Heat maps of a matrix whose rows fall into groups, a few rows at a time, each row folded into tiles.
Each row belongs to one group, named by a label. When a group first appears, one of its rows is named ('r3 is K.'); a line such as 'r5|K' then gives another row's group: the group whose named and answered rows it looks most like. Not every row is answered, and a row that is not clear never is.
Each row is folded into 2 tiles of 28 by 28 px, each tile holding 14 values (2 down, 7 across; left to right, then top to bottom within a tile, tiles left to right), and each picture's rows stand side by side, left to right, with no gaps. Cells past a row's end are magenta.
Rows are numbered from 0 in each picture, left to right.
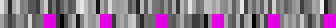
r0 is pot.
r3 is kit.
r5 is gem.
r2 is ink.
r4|gem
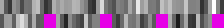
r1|pot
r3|pot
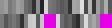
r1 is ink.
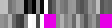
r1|gem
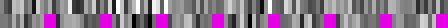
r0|kit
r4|pot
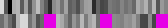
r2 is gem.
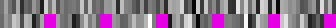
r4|kit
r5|gem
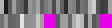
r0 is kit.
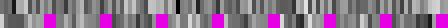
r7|kit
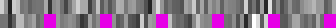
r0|pot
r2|pot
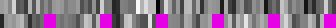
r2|gem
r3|ink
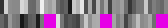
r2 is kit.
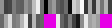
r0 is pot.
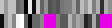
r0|ink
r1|gem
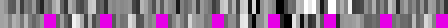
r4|ink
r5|gem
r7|kit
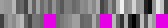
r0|ink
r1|gem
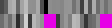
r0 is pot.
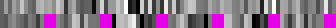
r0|kit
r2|ink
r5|pot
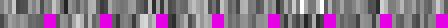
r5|kit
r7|pot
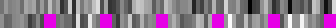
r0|gem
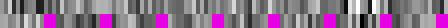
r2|ink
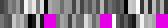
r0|gem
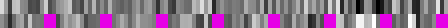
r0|pot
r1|ink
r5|gem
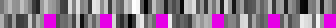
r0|pot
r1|kit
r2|pot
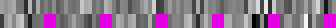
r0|ink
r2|gem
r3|ink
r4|gem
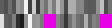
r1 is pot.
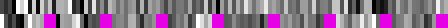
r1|ink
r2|ink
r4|kit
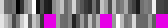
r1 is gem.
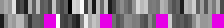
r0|ink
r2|gem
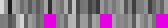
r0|pot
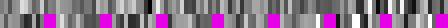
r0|kit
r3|ink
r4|kit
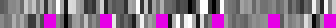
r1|pot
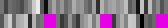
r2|ink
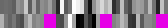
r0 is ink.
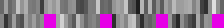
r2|ink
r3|pot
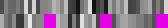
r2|ink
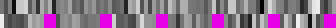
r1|ink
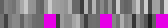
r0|gem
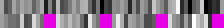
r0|kit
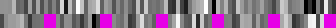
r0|ink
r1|kit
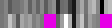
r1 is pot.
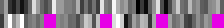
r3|pot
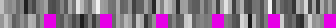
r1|kit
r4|pot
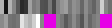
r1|pot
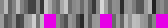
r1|pot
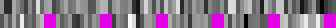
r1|pot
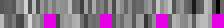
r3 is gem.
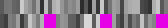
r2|pot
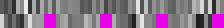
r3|gem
